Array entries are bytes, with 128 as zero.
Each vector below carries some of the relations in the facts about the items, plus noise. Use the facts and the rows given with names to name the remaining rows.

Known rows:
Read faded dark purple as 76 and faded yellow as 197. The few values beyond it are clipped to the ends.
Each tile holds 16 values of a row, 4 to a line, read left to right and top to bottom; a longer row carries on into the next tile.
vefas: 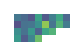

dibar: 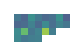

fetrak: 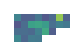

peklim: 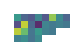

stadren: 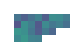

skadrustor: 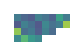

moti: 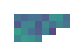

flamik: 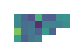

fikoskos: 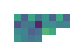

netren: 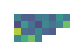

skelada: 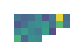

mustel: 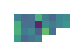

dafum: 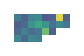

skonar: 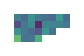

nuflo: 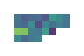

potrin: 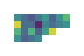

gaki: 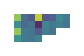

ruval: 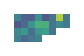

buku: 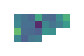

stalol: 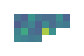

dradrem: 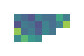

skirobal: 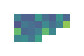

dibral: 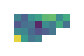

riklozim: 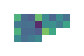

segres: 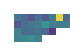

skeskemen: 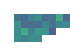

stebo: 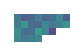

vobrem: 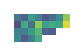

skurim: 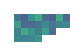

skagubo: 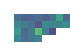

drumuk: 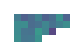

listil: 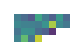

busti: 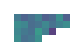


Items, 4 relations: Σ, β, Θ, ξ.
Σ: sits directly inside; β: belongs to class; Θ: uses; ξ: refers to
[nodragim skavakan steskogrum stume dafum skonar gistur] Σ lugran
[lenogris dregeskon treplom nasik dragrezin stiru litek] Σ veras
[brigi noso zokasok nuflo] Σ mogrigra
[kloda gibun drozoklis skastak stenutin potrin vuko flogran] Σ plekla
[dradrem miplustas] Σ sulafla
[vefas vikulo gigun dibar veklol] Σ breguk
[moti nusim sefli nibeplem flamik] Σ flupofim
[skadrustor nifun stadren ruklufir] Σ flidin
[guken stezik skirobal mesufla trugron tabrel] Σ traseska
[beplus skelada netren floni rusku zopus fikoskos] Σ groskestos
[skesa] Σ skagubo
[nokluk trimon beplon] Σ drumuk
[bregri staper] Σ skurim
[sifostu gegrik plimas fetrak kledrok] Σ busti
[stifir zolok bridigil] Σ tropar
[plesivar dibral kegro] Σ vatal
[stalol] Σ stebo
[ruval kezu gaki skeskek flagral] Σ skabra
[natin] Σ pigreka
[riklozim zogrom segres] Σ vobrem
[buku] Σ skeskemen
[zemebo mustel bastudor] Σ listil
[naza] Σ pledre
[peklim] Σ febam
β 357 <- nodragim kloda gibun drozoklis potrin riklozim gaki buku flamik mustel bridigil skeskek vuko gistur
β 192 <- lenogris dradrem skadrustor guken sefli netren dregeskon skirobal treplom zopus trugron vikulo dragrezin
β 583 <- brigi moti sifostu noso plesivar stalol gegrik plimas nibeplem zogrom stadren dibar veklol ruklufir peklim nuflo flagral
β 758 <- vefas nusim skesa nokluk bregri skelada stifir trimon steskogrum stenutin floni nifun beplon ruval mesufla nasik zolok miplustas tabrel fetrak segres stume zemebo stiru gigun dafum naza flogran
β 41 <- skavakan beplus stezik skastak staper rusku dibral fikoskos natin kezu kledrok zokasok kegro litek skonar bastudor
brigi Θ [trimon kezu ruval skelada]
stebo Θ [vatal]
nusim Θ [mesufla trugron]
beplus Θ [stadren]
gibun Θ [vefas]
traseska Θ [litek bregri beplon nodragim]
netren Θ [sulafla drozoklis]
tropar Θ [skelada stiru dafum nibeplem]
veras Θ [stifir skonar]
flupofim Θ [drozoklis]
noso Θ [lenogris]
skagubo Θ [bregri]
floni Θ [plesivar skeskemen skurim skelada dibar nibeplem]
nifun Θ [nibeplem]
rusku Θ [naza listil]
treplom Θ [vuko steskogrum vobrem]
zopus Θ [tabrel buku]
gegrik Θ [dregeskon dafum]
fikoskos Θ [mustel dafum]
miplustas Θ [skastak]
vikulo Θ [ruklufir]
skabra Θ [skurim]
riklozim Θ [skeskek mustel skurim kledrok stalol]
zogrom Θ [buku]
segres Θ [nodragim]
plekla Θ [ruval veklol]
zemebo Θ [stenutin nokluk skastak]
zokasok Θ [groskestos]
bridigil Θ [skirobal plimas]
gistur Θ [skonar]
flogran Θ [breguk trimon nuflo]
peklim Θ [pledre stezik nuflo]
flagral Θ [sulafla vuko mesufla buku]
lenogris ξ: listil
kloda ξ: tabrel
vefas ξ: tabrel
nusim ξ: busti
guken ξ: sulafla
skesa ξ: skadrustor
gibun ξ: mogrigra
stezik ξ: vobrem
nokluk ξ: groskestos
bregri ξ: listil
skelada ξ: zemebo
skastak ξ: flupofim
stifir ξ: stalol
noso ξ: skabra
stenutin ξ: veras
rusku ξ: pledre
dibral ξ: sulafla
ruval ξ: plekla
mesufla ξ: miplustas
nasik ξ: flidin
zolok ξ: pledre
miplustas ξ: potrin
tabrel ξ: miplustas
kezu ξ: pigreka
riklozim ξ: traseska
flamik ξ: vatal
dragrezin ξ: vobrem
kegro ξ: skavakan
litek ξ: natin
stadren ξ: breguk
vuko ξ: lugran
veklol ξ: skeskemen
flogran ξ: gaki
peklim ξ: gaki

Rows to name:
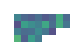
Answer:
nusim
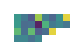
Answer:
kloda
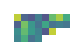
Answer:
flogran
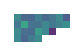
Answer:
veras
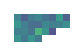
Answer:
skabra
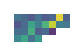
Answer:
bregri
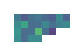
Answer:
flupofim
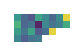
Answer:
vuko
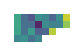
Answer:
gibun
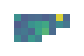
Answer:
nifun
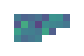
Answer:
noso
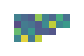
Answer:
lenogris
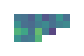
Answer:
breguk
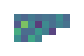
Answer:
flagral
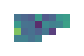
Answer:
nodragim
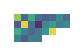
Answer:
rusku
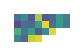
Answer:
tabrel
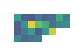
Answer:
stenutin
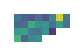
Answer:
trimon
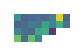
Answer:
floni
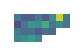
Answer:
skesa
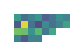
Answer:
pledre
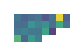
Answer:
stiru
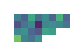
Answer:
kledrok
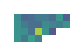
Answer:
tropar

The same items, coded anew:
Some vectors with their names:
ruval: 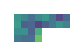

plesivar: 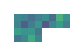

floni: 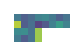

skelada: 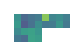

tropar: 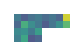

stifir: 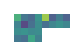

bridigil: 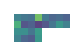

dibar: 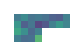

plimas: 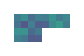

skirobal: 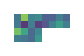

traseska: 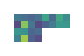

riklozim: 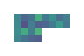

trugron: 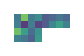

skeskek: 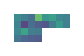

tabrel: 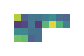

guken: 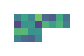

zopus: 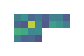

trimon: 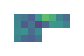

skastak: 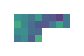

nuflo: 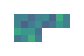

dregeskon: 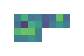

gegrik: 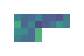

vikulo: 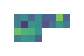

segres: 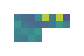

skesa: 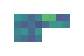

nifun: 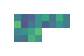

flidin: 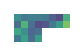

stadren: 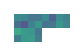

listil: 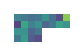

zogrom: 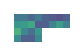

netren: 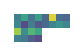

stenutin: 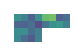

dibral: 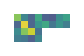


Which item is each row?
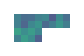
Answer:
noso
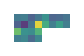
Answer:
peklim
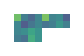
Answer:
nasik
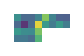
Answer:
flogran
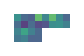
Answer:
potrin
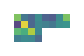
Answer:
sulafla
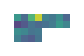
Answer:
flamik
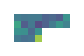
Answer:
nibeplem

